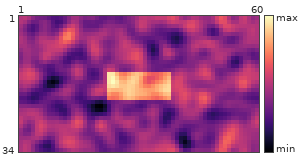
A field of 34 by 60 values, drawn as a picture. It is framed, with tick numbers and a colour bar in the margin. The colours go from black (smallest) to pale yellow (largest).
Ninth with the lowest average: middle left. Roughest part: centre. Ninth with the highest average: centre. Slope: none. Odd patch: higher, in the centre.
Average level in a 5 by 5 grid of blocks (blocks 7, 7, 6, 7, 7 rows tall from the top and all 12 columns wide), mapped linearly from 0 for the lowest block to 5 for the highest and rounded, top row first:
1 1 1 1 1 / 1 1 1 1 1 / 0 2 5 3 1 / 0 0 1 1 0 / 1 1 1 0 2
